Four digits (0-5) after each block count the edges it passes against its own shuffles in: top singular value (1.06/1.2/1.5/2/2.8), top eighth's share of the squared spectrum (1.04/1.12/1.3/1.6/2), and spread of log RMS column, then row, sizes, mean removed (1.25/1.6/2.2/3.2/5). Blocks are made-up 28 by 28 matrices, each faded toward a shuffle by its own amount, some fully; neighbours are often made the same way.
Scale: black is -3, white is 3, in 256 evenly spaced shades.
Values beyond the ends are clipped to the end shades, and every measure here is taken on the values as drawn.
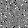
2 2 1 0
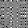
4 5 3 2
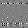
4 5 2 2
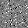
1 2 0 1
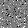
1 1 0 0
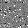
2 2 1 1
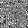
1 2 1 0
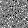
2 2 0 0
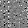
3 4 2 1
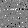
3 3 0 1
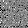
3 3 1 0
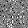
2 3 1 1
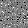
2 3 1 0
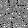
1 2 0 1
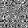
3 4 1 2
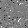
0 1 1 0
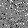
0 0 0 0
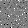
0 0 0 0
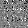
1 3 2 2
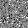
0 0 0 0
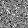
0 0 0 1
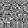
3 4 2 2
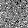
0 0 0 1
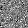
0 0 0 0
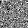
0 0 0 0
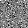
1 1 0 0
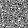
1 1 0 0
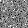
0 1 0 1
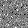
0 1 0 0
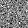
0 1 0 0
